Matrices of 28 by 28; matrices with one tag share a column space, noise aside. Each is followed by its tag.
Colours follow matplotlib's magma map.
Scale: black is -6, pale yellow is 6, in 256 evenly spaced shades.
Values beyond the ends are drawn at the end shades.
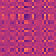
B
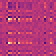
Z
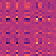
Z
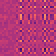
B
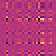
Z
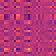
B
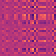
B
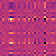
Z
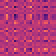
B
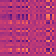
B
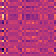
B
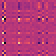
Z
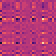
Z
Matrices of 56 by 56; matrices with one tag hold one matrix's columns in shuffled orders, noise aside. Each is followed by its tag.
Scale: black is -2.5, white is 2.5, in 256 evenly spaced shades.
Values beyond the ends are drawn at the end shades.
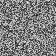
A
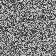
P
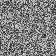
A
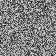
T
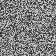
P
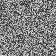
T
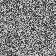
T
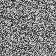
P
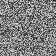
P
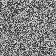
A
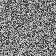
T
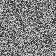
T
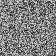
A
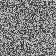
A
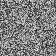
A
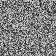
A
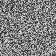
T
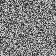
T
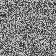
A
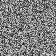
T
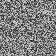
P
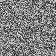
P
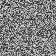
P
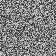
P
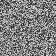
P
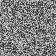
A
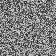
T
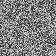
T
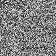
P
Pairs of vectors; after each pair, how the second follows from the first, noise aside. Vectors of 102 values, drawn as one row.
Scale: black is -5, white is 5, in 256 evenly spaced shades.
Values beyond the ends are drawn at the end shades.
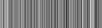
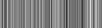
sign-scrambled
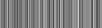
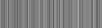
shrunk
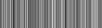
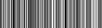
scaled up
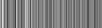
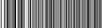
scaled up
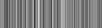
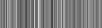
sign-scrambled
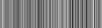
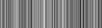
shuffled
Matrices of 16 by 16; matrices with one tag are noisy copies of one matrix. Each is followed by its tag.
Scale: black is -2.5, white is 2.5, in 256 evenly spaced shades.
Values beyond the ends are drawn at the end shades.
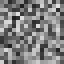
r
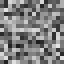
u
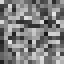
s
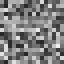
u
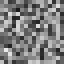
r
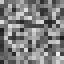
s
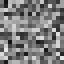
u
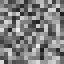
r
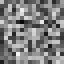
s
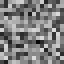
u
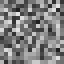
r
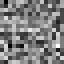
u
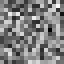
r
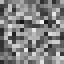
s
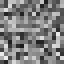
u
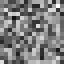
r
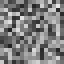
r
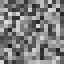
r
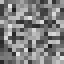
s
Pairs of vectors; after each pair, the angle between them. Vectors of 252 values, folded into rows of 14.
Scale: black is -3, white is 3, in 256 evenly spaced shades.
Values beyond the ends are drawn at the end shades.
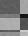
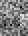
partly opposed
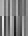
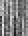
nearly parallel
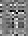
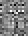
nearly opposite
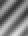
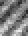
nearly parallel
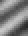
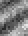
nearly opposite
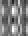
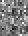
partly opposed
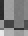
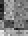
nearly parallel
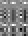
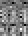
nearly opposite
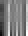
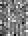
partly aligned
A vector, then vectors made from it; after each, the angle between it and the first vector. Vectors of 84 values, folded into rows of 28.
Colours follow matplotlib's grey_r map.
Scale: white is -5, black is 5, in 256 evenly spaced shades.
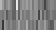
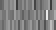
partly opposed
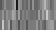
nearly opposite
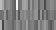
nearly parallel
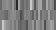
partly opposed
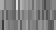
nearly parallel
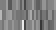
orthogonal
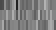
nearly opposite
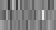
partly opposed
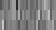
nearly opposite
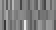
orthogonal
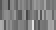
partly opposed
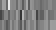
orthogonal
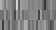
nearly parallel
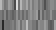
nearly parallel
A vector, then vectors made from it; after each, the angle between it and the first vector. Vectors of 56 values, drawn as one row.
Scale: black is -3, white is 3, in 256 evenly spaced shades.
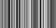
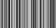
nearly parallel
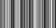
partly opposed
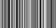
nearly parallel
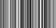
nearly opposite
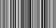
nearly opposite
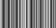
partly aligned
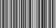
partly opposed
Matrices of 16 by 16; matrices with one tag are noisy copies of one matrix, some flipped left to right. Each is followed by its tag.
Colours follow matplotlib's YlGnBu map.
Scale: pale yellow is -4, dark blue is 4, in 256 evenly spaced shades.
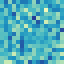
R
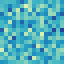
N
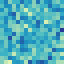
R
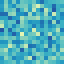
N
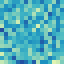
R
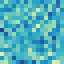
R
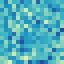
R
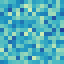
N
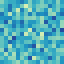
N
